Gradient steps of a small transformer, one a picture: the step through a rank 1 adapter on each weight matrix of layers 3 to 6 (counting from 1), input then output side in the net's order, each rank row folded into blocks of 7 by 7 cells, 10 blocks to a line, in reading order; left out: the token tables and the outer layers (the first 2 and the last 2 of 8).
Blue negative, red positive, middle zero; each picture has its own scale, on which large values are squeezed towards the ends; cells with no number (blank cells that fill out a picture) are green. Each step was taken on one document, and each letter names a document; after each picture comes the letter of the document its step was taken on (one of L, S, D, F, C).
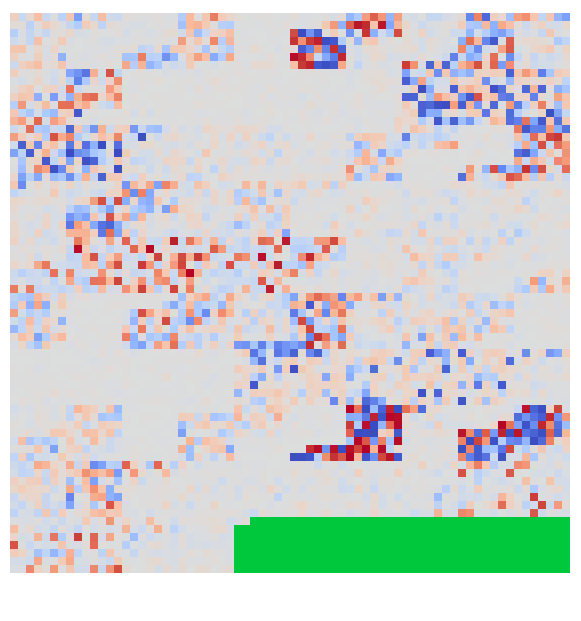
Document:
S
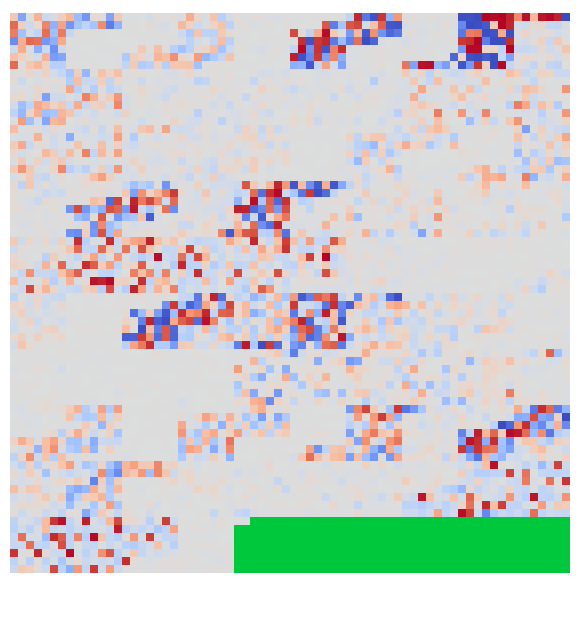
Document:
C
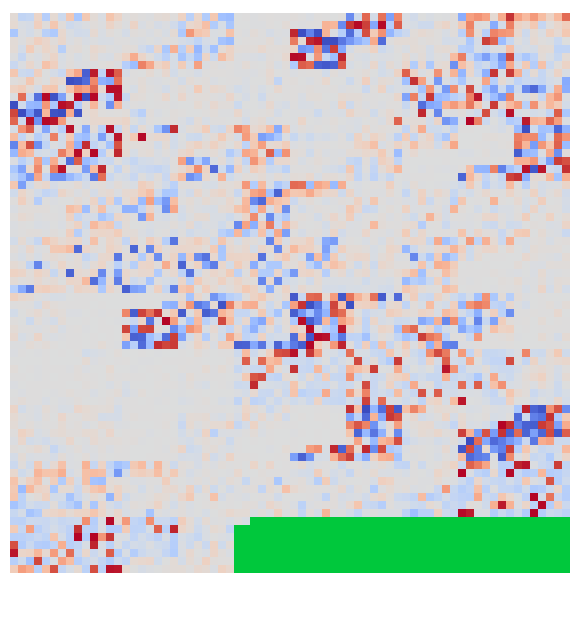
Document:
S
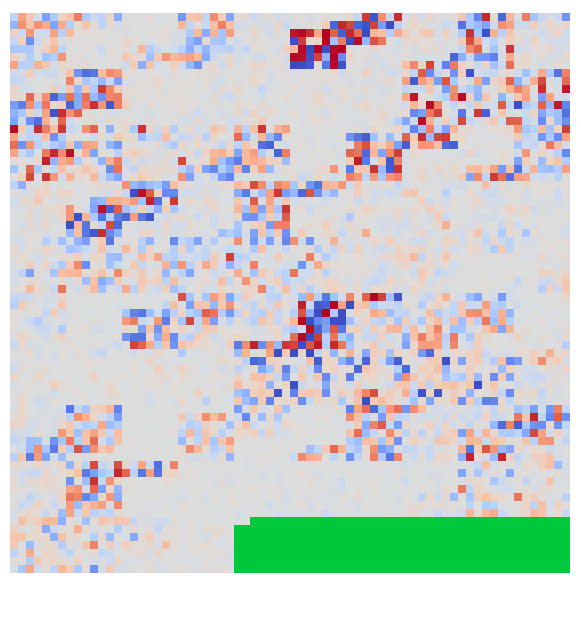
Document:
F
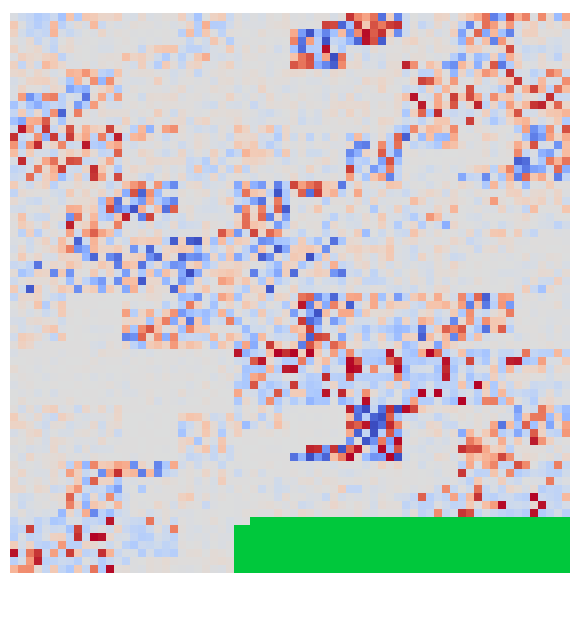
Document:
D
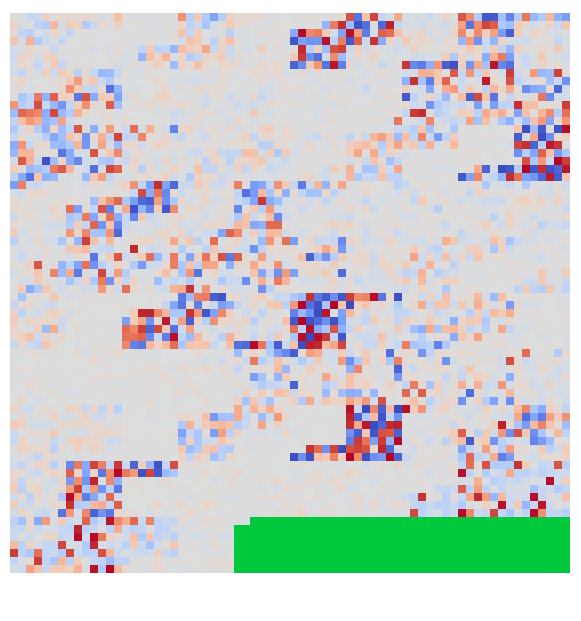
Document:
D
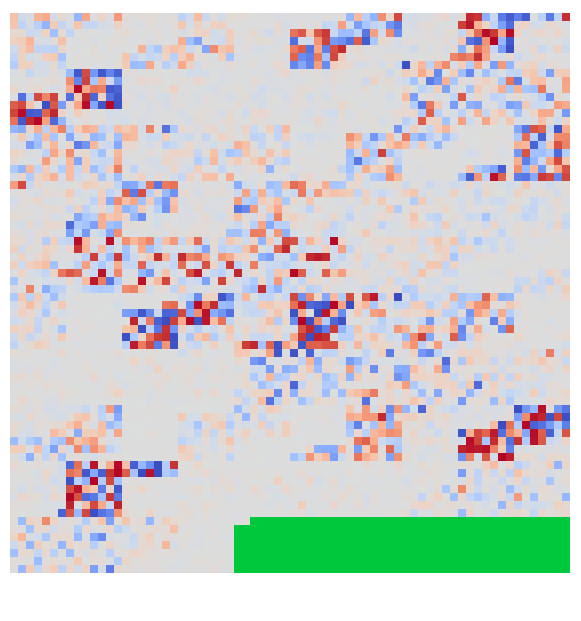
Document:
F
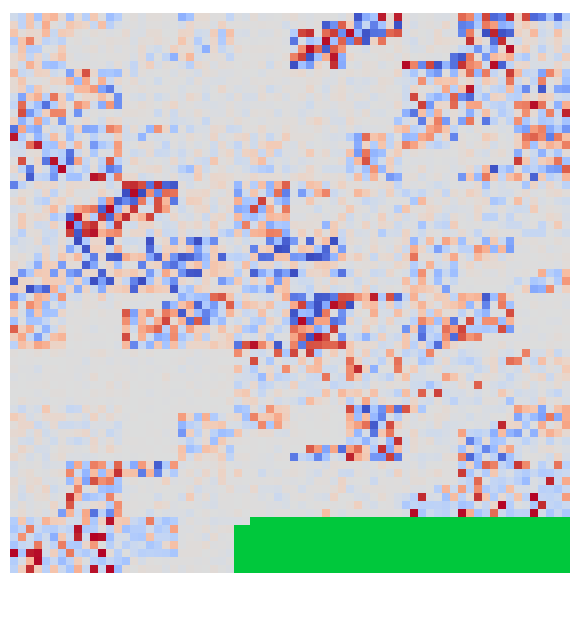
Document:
D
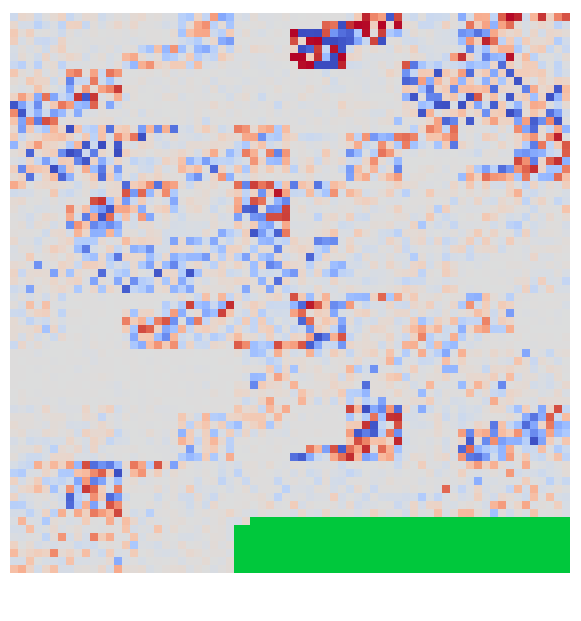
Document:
S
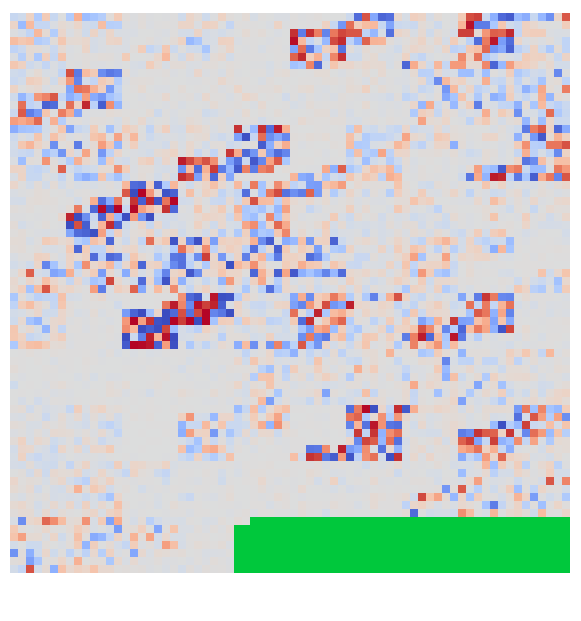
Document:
F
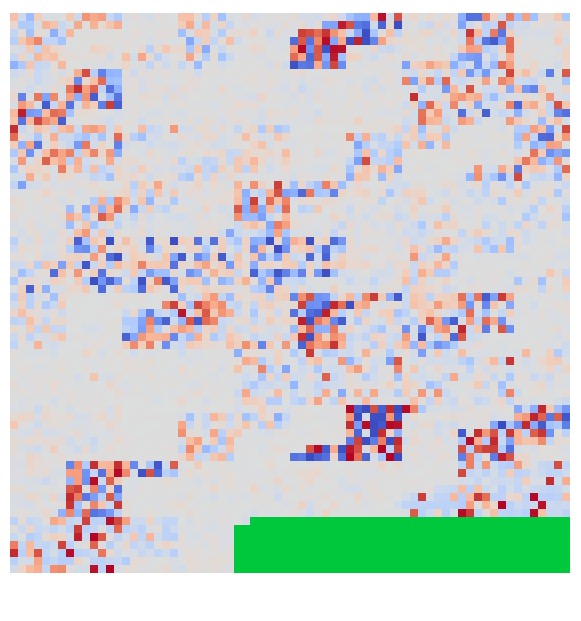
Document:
F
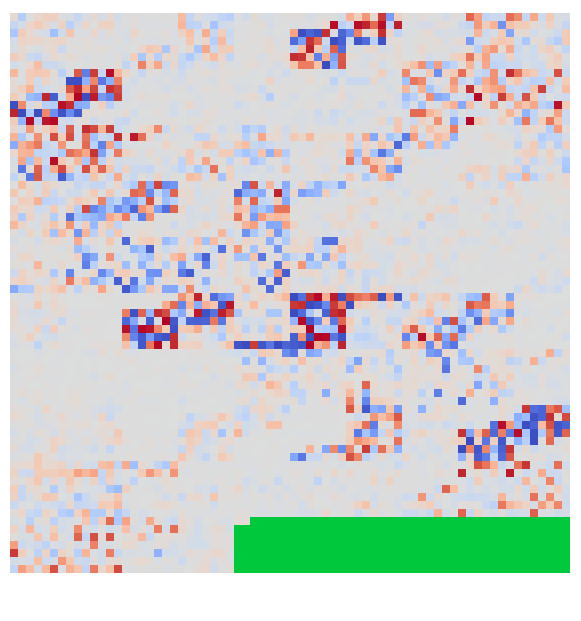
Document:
S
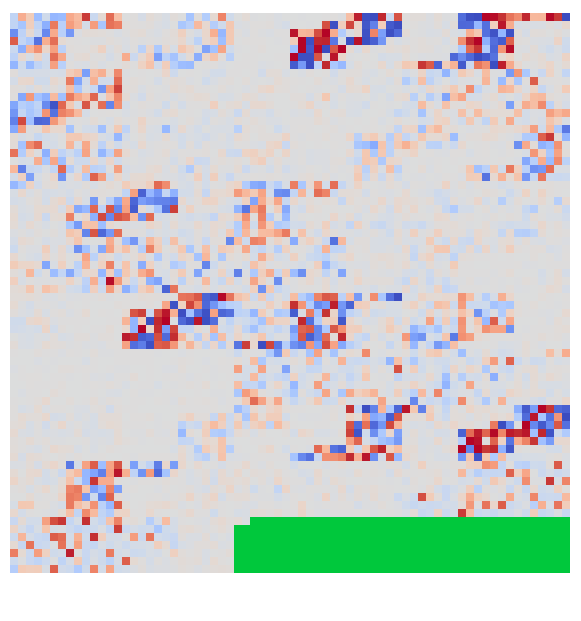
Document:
C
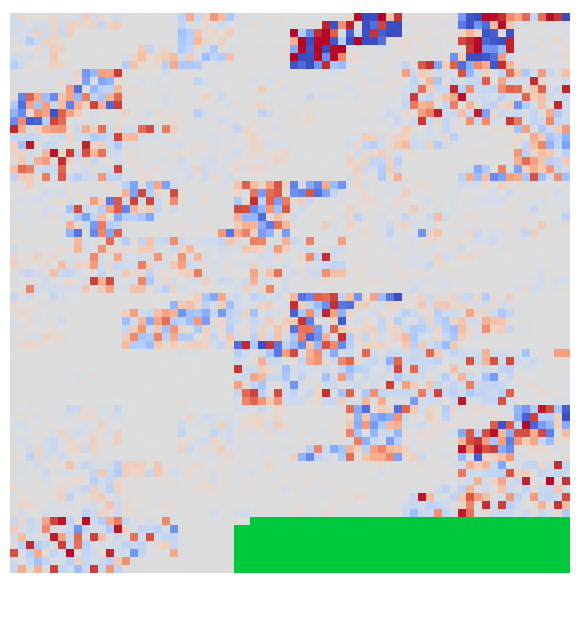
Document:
C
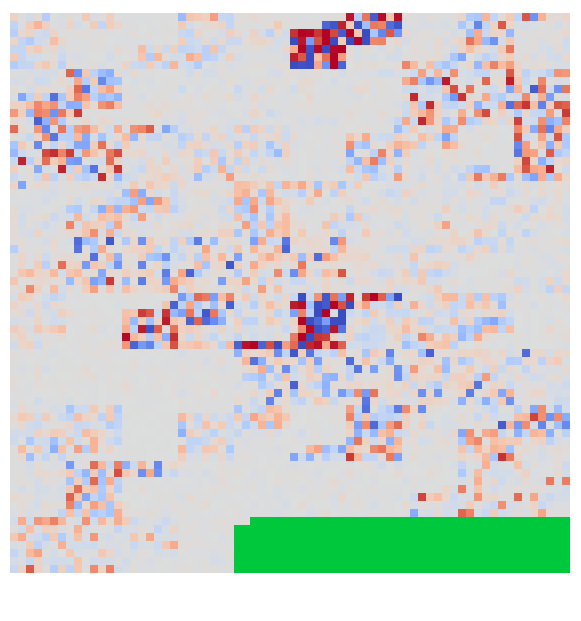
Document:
F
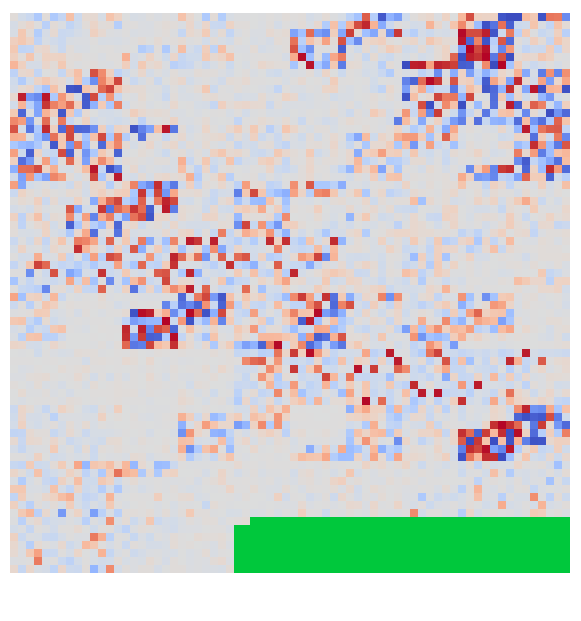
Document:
D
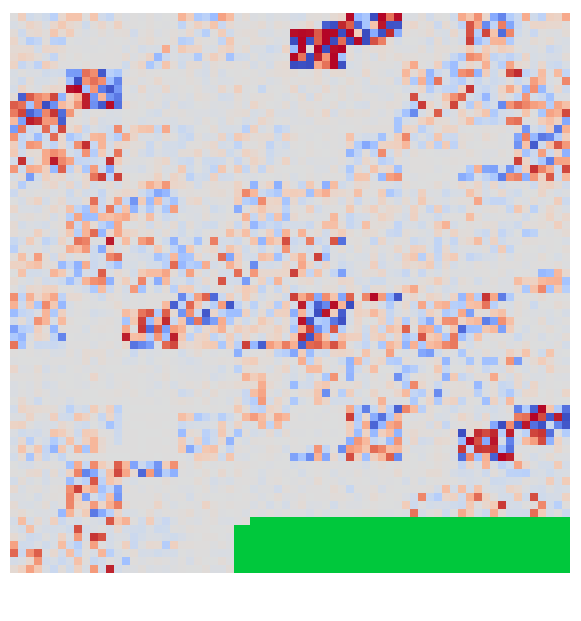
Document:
F
